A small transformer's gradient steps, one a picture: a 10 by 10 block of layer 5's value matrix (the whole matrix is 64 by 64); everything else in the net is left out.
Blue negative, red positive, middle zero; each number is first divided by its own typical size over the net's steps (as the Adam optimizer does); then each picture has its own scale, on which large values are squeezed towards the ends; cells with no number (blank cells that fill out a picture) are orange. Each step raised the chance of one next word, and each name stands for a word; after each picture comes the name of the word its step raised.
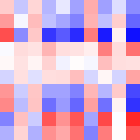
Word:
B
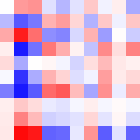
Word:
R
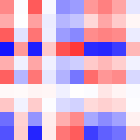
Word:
B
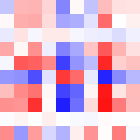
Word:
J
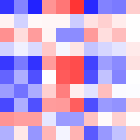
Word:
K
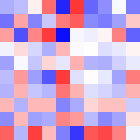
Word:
R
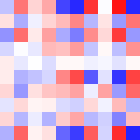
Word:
R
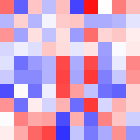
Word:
K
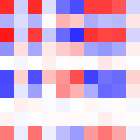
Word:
R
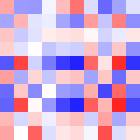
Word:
J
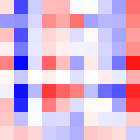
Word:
K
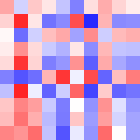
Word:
J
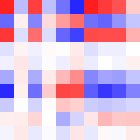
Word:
R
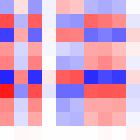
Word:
J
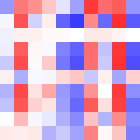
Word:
J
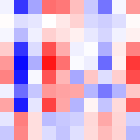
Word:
K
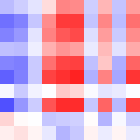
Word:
K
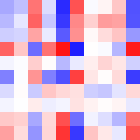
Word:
B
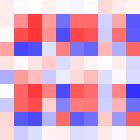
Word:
B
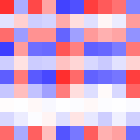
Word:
R
